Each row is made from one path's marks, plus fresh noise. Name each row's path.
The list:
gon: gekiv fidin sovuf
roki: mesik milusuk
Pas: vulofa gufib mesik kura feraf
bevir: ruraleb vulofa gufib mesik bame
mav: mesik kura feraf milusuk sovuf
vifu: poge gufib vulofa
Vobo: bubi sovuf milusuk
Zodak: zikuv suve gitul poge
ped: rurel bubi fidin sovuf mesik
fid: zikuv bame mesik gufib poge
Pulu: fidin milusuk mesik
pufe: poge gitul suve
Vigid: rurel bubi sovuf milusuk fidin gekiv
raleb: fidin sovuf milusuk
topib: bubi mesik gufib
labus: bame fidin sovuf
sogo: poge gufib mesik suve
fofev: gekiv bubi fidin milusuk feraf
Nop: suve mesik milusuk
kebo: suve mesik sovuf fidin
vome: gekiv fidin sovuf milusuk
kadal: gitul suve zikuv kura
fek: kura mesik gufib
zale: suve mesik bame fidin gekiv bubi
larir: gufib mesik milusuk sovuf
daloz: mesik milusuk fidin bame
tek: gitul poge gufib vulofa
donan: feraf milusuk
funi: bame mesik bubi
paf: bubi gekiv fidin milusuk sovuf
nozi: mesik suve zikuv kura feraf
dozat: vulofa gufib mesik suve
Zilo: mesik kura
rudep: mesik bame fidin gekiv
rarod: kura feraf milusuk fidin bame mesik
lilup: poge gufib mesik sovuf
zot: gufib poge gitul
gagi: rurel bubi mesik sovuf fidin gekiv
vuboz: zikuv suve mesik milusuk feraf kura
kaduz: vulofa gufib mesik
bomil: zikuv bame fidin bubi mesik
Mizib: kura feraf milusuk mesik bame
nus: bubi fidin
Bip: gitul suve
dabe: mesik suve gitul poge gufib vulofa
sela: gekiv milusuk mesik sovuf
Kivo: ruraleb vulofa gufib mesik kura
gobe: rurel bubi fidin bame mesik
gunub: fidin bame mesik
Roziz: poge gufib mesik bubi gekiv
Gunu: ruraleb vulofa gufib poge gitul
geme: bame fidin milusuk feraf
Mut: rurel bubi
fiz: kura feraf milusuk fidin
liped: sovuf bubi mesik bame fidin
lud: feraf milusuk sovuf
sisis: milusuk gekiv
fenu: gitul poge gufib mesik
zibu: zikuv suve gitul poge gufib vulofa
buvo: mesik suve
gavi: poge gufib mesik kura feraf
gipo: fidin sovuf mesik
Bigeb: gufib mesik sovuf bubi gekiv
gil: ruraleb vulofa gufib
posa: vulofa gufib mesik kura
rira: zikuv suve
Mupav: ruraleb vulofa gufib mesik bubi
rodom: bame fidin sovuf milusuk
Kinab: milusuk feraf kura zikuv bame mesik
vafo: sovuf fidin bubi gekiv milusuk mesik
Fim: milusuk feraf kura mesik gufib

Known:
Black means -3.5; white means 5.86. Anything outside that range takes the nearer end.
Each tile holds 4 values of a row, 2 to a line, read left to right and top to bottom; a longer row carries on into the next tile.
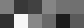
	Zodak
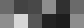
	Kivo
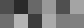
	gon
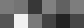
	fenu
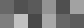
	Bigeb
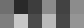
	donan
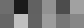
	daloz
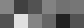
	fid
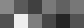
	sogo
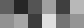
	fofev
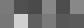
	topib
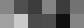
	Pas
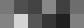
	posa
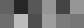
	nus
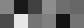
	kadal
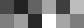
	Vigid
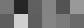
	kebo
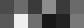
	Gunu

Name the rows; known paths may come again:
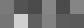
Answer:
topib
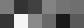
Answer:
Zodak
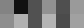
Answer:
rarod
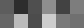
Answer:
Mut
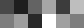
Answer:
Vigid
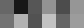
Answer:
geme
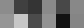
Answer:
Fim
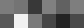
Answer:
fenu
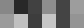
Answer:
mav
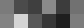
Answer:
posa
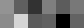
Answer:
gavi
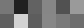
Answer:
kebo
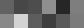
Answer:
Mupav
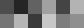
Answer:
vome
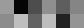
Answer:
Kinab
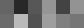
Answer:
nus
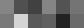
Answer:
fek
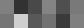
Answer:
Zilo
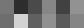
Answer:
roki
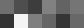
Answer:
pufe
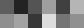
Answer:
fofev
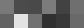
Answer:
dozat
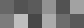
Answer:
Bigeb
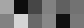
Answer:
nozi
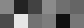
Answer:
kadal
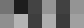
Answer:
fiz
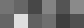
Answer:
lilup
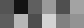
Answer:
rodom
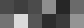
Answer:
gil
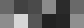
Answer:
Kivo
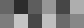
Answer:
sela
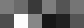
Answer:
dabe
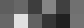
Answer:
vifu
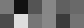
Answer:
rira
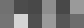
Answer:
larir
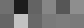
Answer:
gunub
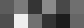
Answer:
tek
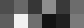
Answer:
Gunu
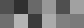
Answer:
gon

